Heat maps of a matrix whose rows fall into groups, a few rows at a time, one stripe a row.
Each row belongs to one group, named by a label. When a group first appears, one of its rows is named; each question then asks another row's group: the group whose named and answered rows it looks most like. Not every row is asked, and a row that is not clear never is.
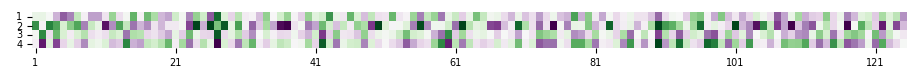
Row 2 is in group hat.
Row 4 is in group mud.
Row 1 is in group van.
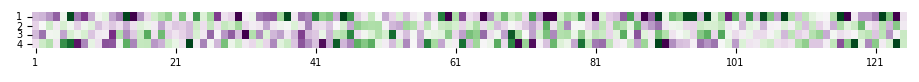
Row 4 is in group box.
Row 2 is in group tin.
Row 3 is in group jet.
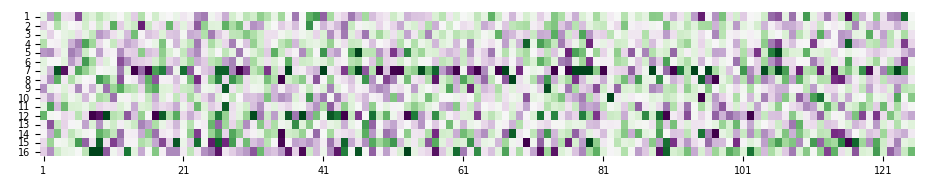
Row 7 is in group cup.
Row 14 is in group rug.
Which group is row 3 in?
tin
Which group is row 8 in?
rug
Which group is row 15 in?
box
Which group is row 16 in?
jet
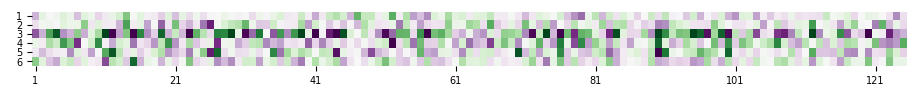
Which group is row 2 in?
tin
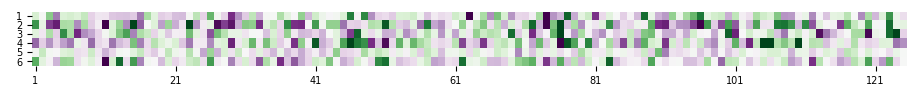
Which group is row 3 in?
box
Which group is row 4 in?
cup
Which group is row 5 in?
box
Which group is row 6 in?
hat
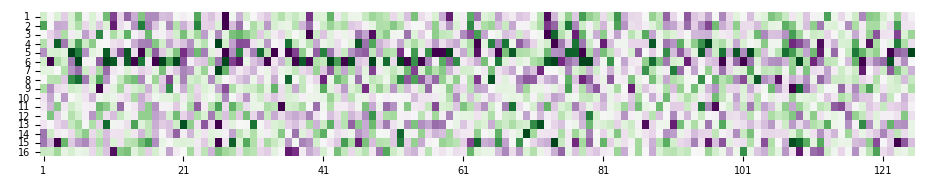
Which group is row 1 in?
hat
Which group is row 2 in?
hat
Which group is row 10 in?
mud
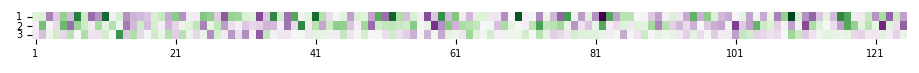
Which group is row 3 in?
jet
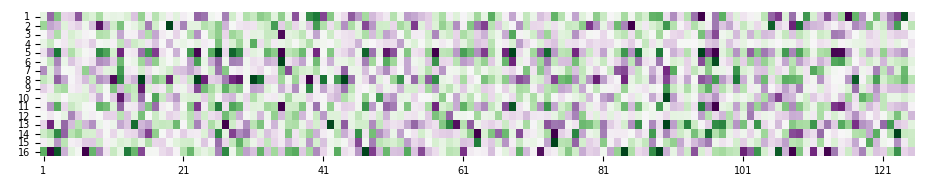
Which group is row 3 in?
rug
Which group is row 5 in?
rug
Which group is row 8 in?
hat
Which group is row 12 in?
van
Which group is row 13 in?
mud
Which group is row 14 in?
cup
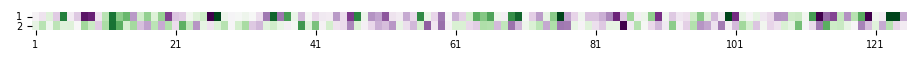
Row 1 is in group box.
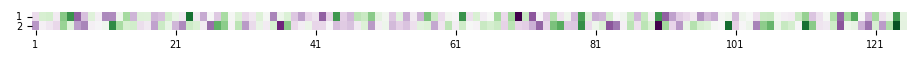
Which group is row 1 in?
box
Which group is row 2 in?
box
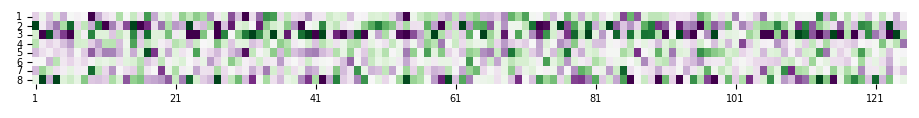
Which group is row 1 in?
jet
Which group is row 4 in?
van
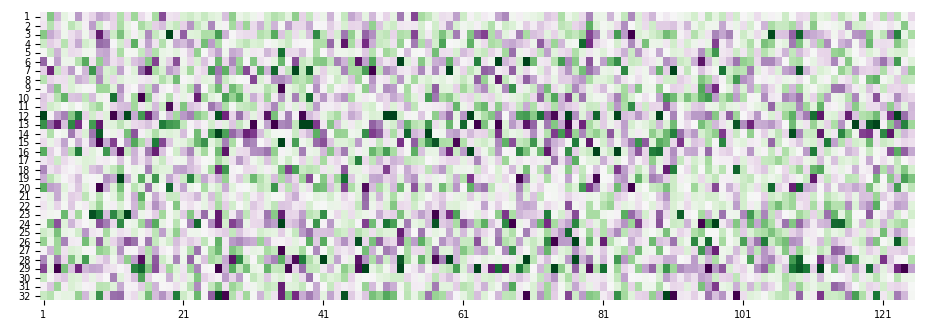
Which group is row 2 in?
box
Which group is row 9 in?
rug
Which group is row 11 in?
tin
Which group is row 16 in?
hat
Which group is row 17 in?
cup
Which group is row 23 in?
jet
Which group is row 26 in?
cup
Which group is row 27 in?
rug
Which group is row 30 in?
hat
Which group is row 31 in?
rug
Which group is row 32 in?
box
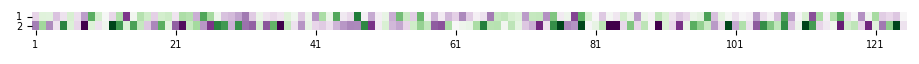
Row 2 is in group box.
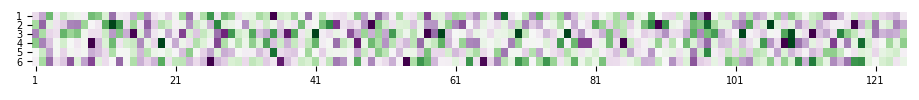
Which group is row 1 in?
rug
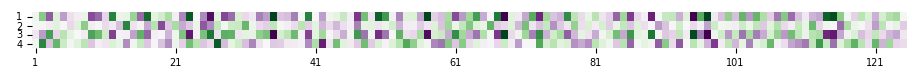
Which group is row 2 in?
tin
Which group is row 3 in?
rug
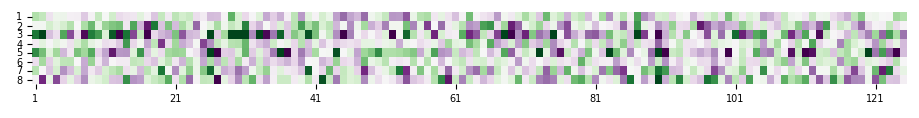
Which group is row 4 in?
tin
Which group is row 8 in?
mud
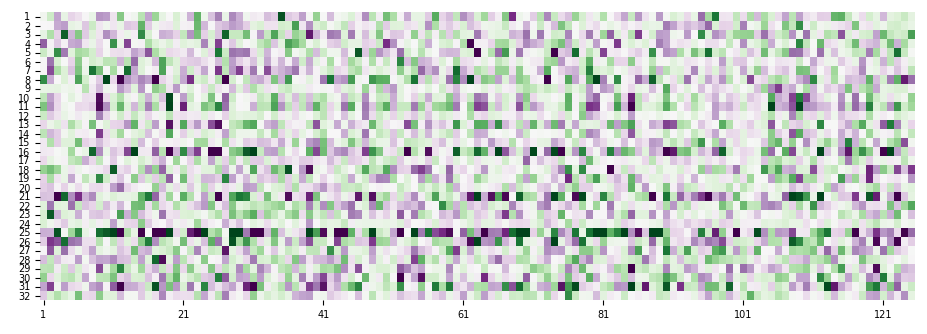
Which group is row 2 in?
hat
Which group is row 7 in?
jet
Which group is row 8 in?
hat
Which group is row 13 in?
tin
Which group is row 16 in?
tin
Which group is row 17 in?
box
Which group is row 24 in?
hat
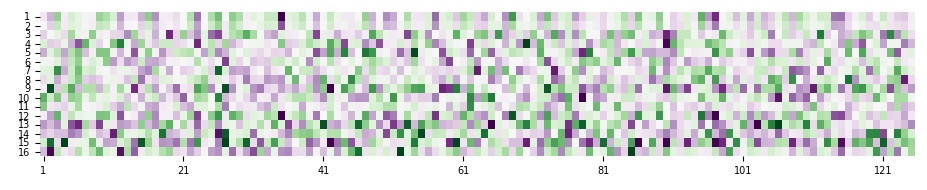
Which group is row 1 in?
rug
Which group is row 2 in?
rug
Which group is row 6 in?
hat
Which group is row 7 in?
cup
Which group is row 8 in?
mud
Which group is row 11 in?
hat
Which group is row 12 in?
rug
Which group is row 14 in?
van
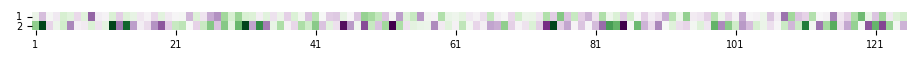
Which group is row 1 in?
tin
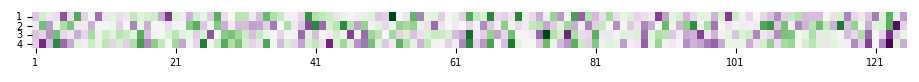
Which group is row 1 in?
van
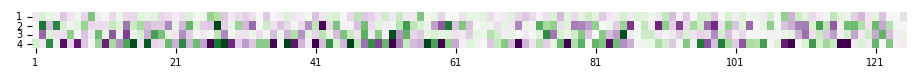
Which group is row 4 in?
van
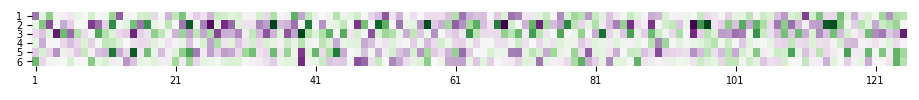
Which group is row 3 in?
mud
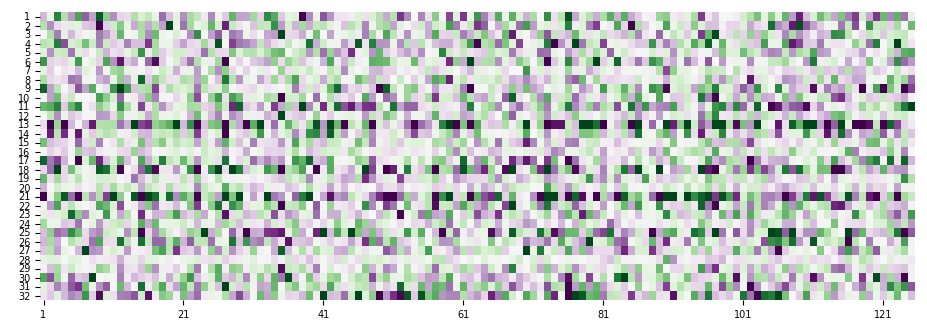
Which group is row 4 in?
cup
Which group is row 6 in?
hat
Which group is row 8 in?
van
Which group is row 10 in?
rug
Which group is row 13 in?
mud
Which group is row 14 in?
mud
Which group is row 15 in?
van
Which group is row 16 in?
mud
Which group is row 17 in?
van
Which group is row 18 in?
rug
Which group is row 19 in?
cup
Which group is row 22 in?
rug
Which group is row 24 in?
van
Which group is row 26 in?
box
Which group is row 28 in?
box
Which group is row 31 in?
van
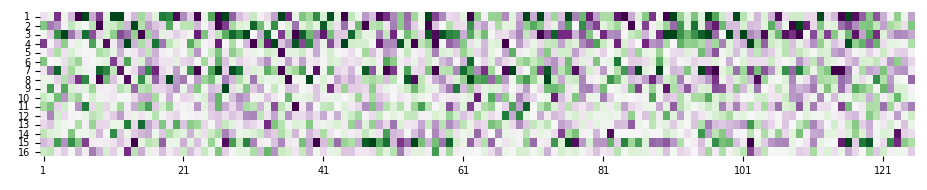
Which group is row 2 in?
tin
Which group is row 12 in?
jet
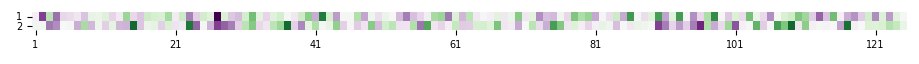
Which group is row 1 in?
mud
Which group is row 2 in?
hat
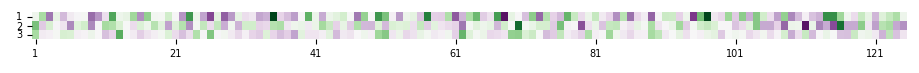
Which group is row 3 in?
hat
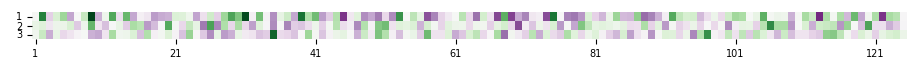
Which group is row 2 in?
box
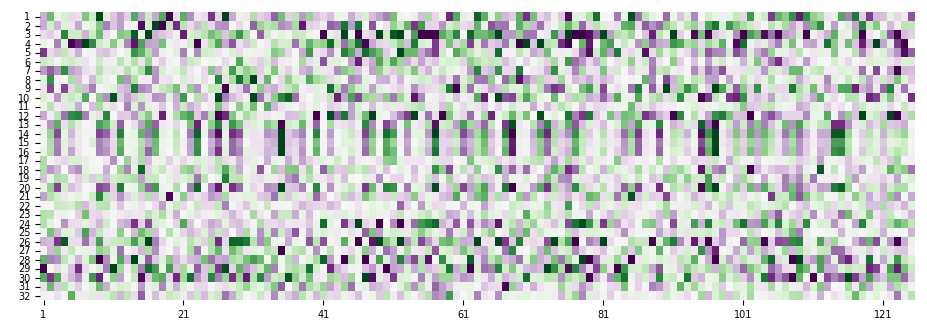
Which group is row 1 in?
tin
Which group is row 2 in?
jet
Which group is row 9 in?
mud
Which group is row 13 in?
rug
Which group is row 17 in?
hat
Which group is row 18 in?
van
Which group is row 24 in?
cup
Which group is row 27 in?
rug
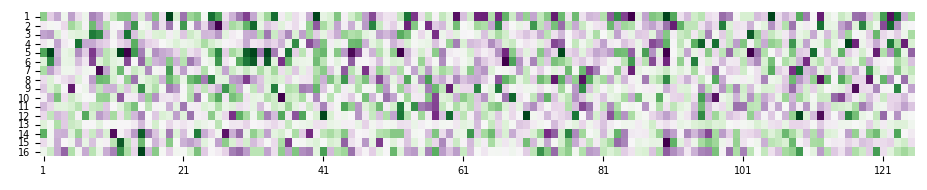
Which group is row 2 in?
tin
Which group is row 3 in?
jet
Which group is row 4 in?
mud
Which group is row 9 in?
van
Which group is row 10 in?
rug
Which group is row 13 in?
cup
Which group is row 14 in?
hat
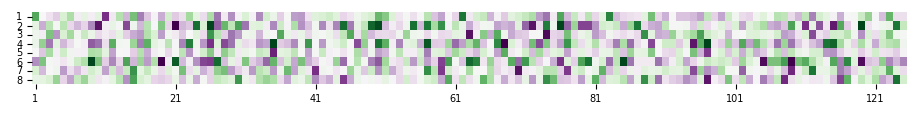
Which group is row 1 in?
hat
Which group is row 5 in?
rug
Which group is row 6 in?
tin
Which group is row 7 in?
van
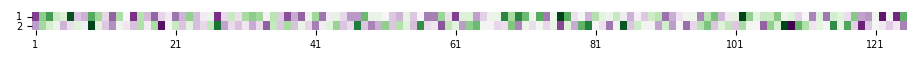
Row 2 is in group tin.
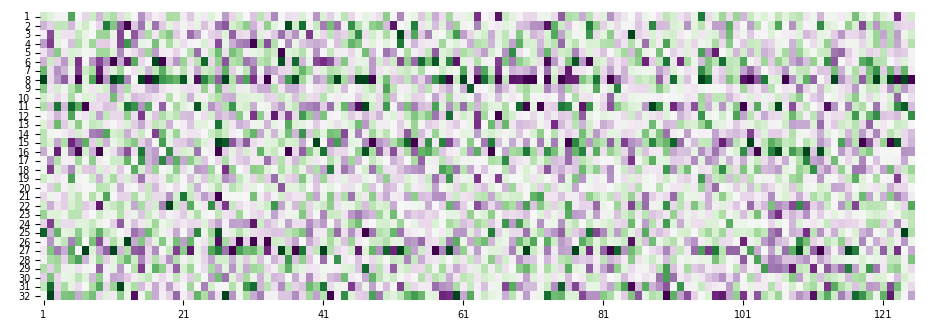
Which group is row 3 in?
jet
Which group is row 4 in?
jet
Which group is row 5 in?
rug
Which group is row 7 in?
van
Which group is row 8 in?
van
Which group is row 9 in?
hat
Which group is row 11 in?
box
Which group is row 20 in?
rug
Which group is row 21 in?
tin
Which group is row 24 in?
jet
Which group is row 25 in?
cup
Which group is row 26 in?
jet
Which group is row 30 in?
box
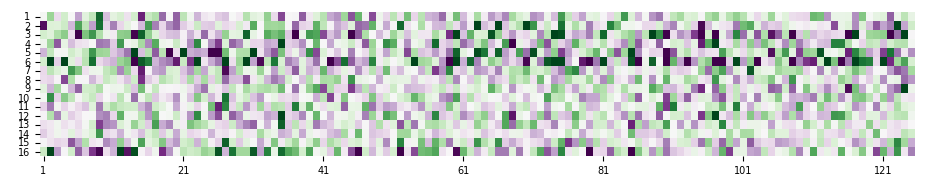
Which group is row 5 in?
tin
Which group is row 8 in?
mud
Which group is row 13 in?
jet
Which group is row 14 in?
jet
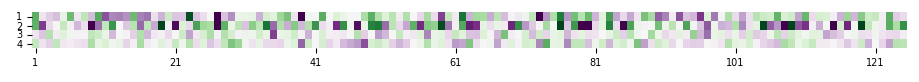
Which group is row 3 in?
rug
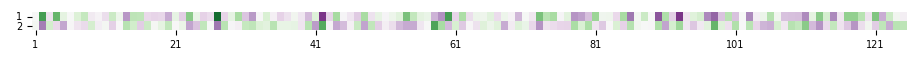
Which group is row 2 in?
mud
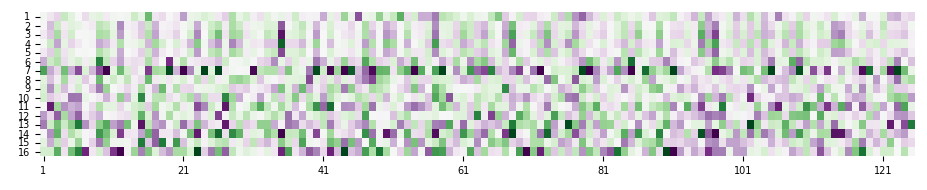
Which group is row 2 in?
rug
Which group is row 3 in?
rug
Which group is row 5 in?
rug
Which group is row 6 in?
tin
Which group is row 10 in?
van
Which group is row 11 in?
mud
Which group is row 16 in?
box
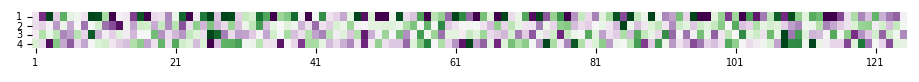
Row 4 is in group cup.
